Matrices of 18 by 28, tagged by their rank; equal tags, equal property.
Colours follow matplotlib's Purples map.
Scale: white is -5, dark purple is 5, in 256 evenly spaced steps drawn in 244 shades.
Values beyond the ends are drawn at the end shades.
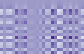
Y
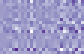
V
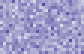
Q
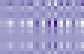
Y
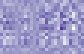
V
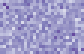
Q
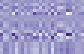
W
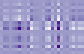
Y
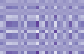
Y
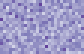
Q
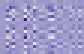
W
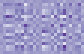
W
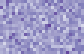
Q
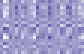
W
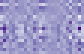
V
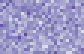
Q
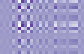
Y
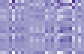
W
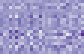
V
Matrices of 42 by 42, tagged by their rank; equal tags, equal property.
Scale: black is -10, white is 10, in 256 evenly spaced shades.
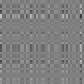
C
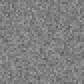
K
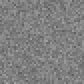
K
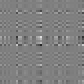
C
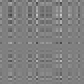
C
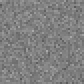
K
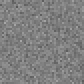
K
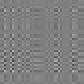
C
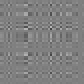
C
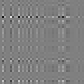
C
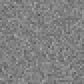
K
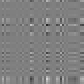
C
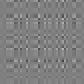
C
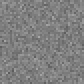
K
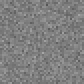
K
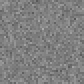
K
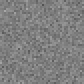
K
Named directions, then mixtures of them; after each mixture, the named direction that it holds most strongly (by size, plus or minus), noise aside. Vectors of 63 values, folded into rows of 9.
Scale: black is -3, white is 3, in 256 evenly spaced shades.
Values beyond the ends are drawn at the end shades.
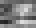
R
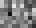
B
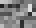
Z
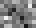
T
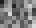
B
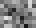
T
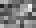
Z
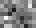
T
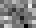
T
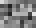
Z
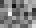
B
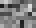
Z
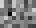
B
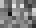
B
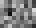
B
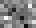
T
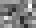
T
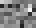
Z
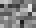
Z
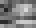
R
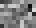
Z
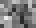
T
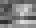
R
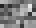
Z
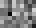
B
